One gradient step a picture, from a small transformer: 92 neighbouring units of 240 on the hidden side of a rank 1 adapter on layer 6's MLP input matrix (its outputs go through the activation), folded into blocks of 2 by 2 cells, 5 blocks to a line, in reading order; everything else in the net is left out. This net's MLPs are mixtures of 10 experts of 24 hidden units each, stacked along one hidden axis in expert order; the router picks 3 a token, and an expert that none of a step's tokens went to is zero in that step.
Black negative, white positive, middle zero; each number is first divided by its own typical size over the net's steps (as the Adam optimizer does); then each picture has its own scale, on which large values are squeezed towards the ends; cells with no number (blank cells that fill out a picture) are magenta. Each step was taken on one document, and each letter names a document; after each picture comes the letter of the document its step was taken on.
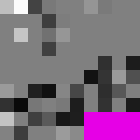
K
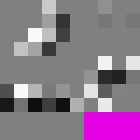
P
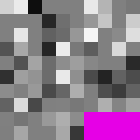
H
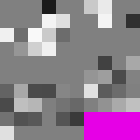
P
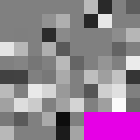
H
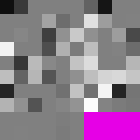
H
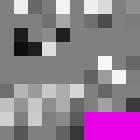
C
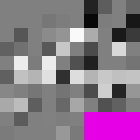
H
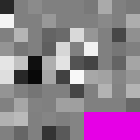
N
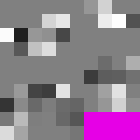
P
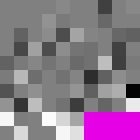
N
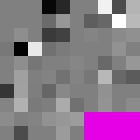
C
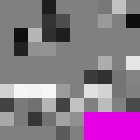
P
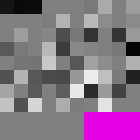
H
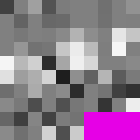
N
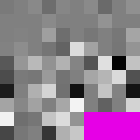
N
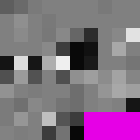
N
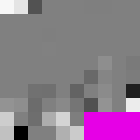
K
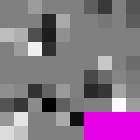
P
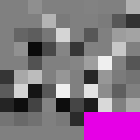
P
